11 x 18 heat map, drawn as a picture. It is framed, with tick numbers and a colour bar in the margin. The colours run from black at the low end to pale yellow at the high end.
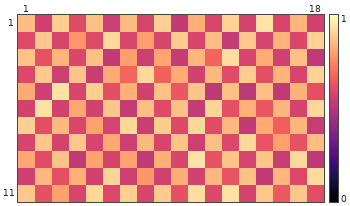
Grain: checkered. Histogram: two levels. Slope: none. Average level on the scale: 70%.
